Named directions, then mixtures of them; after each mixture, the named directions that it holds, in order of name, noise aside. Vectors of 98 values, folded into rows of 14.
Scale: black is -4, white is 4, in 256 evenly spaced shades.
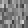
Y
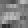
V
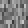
Y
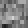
V, Y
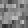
V, Y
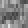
V, Y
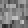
V, Y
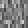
Y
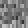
V, Y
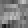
V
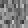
Y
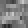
V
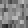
V, Y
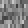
V, Y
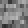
V, Y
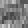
V, Y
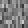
Y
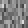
Y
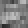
V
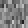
Y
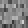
V, Y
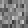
V, Y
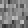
V, Y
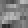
V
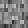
V, Y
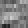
V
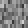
Y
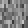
Y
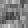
V, Y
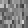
Y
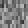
Y
